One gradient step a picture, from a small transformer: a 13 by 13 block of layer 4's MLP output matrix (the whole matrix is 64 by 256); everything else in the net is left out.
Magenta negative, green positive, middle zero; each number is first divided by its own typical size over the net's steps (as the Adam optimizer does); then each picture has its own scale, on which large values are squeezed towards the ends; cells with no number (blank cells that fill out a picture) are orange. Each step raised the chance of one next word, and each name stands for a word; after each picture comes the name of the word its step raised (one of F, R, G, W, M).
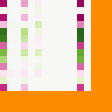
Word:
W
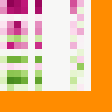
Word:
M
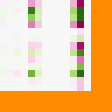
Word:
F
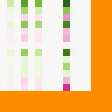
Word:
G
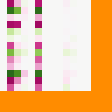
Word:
F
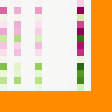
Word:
M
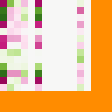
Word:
F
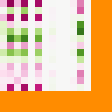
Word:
W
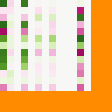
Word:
G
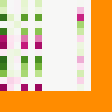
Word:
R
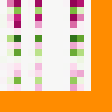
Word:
W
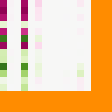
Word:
M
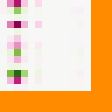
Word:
F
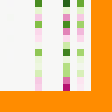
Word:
G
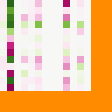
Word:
R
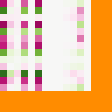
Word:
F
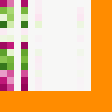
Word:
R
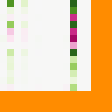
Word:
G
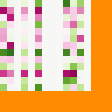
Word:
F
